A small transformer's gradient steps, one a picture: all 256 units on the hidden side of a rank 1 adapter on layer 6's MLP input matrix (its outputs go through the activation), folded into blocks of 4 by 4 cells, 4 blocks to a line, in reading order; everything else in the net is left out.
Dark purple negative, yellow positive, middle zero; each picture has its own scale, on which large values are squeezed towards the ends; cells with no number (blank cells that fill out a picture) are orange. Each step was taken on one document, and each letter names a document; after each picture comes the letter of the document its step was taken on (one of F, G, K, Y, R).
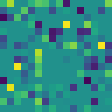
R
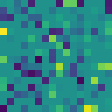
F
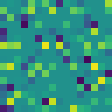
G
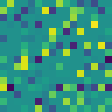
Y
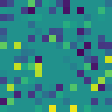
R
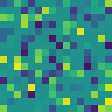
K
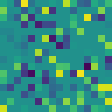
K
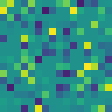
Y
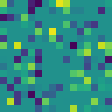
R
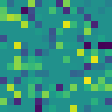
R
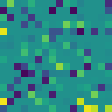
F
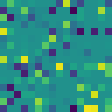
F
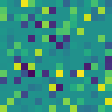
K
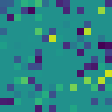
R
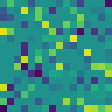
F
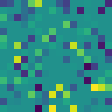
R
